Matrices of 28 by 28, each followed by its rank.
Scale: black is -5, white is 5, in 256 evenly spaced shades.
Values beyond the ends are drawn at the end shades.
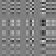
one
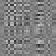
two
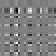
one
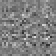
five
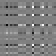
one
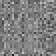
five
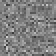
five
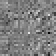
five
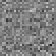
five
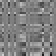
two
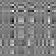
two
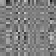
two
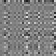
two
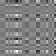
one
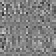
five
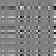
one
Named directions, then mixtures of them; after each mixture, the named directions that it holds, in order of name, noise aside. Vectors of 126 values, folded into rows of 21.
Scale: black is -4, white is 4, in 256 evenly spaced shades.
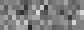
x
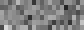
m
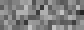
m, x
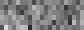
m, x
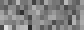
m, x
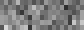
m, x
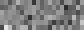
m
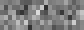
x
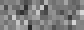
x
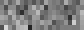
m, x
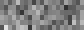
m, x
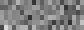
m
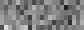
m, x
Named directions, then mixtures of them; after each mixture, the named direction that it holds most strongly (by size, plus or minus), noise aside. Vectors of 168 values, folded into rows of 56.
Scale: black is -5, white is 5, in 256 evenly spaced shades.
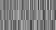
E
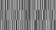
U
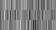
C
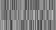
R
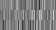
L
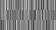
U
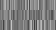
R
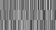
E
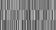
U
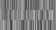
R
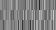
L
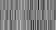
C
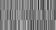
E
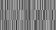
U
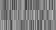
R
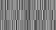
U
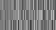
E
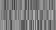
R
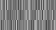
U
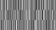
U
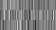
C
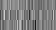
C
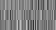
C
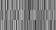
U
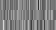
E
